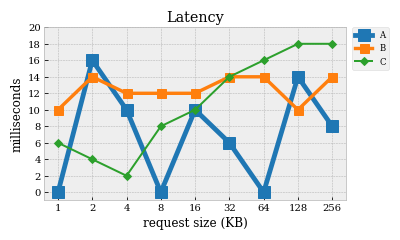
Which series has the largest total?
B
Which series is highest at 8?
B
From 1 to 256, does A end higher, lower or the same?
higher
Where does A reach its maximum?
2
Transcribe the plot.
Title: Latency
x-axis: request size (KB), ticks 1 2 4 8 16 32 64 128 256
y-axis: milliseconds, ticks 0 2 4 6 8 10 12 14 16 18 20
Legend: A, B, C
Values:
A: 0 16 10 0 10 6 0 14 8
B: 10 14 12 12 12 14 14 10 14
C: 6 4 2 8 10 14 16 18 18
